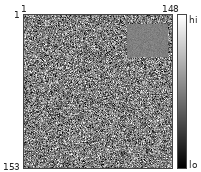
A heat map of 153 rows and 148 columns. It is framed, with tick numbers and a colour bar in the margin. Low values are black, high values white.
Mirror symmetry: none. Odd patch: calmer, in the top right. Slope: none. Stripes: none. Calmest part: top right.
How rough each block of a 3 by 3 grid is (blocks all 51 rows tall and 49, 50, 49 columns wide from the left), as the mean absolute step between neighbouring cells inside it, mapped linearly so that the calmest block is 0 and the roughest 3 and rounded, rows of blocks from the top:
3 3 0
3 3 3
3 3 3
